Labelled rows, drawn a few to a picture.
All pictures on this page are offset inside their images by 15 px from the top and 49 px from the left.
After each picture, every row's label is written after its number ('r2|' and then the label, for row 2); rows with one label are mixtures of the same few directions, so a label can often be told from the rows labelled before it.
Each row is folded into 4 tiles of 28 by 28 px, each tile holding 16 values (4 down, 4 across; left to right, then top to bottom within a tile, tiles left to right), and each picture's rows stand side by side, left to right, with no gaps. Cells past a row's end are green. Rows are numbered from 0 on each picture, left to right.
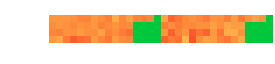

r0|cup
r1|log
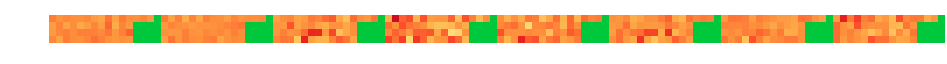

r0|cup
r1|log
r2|log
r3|log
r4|cup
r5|log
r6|log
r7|log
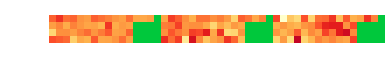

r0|cup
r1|log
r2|log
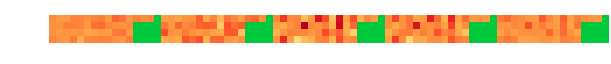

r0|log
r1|cup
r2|cup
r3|cup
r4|cup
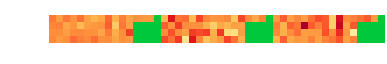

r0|cup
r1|log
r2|cup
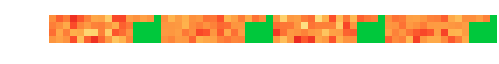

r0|log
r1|log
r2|cup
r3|log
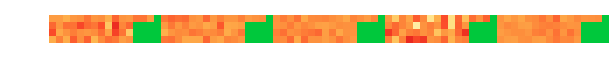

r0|cup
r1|cup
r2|log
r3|cup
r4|log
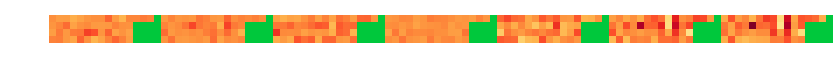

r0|log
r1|cup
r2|cup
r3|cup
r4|cup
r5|cup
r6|cup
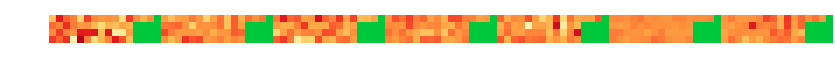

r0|log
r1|cup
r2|cup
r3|log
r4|cup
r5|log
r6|cup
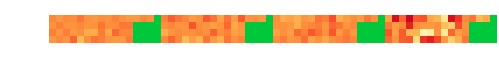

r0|log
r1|cup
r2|log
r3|log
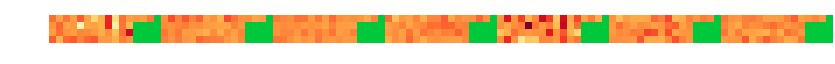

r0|cup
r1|log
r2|cup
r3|log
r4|cup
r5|log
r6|log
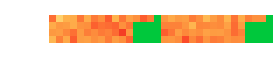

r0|log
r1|cup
